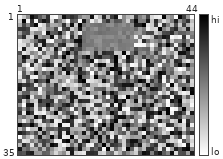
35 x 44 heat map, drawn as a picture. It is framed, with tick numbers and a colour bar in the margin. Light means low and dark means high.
Odd patch: calmer, in the top middle. Histogram: flat. Odd rows or columns: none. Calmest part: top middle.
